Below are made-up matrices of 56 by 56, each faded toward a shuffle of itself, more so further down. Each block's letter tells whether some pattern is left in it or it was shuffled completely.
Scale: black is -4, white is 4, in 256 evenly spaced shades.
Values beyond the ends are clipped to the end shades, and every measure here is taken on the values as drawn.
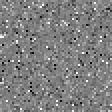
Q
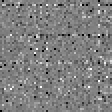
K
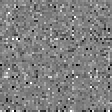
K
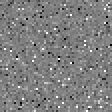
Q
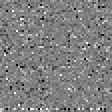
K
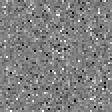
Q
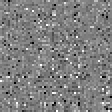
K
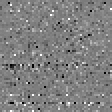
K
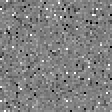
Q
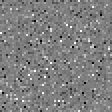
Q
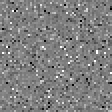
Q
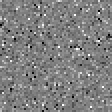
Q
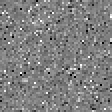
Q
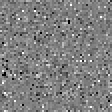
K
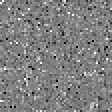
Q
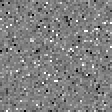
Q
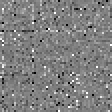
K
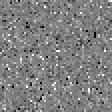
Q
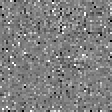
K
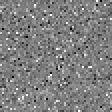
Q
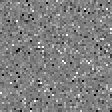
Q
